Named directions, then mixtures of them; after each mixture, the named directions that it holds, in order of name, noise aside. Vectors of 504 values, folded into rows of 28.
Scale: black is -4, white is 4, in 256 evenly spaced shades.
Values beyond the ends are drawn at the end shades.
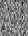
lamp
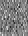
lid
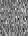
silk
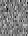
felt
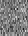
lid, silk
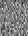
lamp, silk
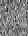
felt, silk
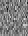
felt, lid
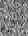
lamp, lid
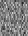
lamp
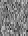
felt, lamp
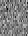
felt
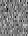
felt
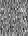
lid, silk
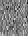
felt, lid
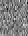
felt, lid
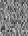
lamp, lid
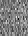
silk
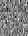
felt, silk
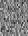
lamp, lid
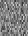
lamp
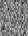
lamp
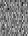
felt, lamp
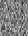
lamp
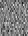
lamp, silk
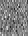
lid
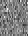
felt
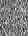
silk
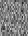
lamp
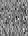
silk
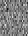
felt, lamp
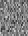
lamp, lid
